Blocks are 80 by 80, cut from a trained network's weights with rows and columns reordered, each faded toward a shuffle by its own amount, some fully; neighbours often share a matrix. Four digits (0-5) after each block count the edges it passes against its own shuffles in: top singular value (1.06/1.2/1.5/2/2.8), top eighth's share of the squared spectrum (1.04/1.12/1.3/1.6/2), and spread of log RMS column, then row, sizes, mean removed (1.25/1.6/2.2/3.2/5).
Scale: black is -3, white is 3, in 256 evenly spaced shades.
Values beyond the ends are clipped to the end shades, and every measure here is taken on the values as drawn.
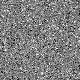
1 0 0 0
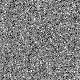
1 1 0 0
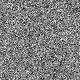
0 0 0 0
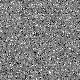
1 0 0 0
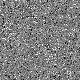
0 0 0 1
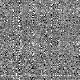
3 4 3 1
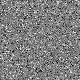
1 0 0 0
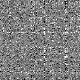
3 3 3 1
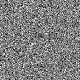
2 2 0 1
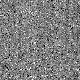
1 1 0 1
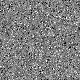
0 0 0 0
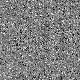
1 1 0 0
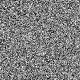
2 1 0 0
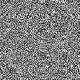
3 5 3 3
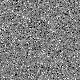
0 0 0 0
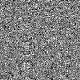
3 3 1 1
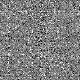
2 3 2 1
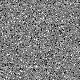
0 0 0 0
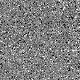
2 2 2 0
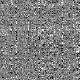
3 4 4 1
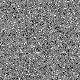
0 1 0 0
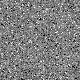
1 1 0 0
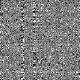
3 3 3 1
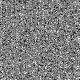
0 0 0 0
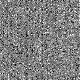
2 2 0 1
